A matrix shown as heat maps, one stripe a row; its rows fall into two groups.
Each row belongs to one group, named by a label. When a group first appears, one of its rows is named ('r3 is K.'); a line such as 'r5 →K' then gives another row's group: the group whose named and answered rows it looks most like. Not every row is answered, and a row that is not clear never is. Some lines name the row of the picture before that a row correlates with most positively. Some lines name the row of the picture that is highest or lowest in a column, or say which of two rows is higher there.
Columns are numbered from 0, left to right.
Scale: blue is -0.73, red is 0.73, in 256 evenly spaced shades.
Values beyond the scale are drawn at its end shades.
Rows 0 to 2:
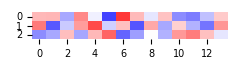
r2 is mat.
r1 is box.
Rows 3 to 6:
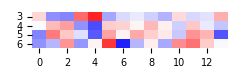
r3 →box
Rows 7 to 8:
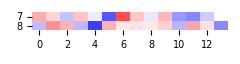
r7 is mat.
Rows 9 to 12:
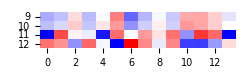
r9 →mat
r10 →mat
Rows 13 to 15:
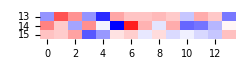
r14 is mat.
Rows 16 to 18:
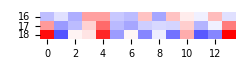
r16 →box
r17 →box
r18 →box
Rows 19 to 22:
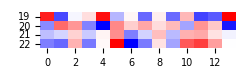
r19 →box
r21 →mat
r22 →mat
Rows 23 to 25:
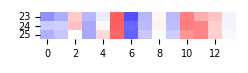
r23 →mat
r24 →mat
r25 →mat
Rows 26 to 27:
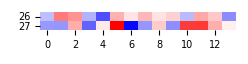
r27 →mat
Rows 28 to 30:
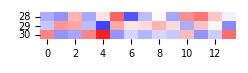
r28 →mat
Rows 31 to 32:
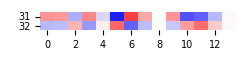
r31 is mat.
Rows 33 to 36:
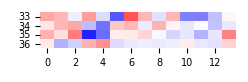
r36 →box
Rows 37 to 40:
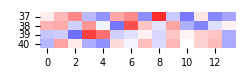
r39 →box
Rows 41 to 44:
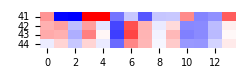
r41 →box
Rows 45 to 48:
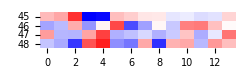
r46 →mat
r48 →box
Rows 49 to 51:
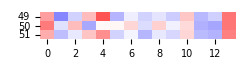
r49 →box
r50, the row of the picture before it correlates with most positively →45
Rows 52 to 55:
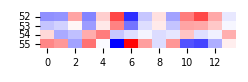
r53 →mat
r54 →box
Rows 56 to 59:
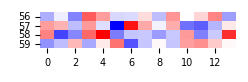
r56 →box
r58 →box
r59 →mat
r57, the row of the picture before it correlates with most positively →55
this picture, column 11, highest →59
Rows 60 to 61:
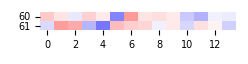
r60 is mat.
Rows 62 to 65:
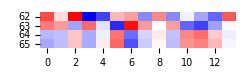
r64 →mat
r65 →mat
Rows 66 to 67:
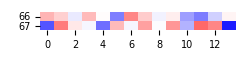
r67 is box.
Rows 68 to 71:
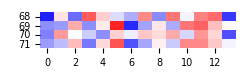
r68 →box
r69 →mat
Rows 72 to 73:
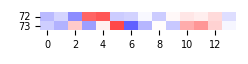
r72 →box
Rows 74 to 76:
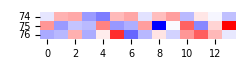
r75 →box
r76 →mat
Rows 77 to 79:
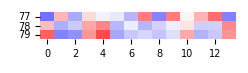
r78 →box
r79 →box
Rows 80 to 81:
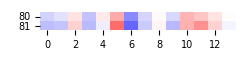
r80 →mat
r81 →mat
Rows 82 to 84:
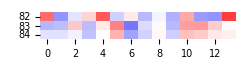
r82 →box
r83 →mat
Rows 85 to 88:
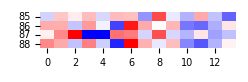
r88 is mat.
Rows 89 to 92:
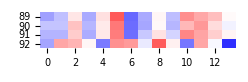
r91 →mat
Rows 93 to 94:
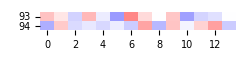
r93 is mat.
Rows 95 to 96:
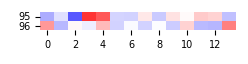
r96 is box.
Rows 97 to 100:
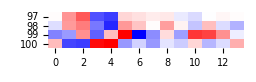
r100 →box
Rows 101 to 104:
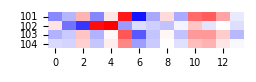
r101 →mat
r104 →mat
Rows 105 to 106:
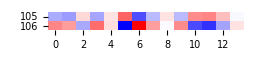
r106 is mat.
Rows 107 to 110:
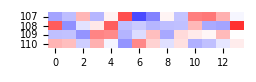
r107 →mat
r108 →box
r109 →box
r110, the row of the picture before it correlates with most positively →106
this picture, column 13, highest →108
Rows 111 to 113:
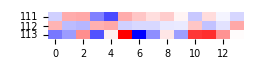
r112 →box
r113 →mat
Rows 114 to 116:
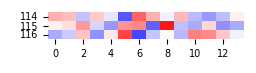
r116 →mat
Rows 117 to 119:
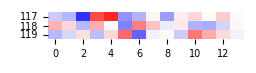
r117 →box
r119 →mat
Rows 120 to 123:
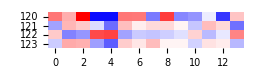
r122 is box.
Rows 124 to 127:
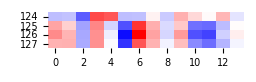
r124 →box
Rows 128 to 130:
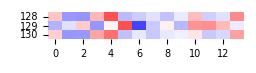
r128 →box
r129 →mat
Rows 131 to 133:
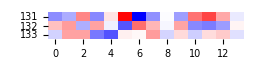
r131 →mat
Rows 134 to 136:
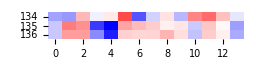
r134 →mat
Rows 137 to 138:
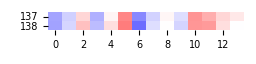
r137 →mat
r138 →mat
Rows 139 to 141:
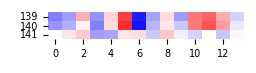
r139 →mat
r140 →mat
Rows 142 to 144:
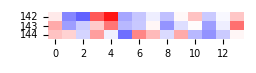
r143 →box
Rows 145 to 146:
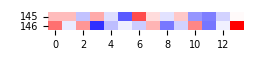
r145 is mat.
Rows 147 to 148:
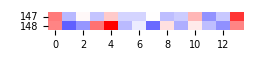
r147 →box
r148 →box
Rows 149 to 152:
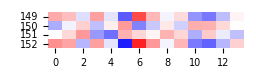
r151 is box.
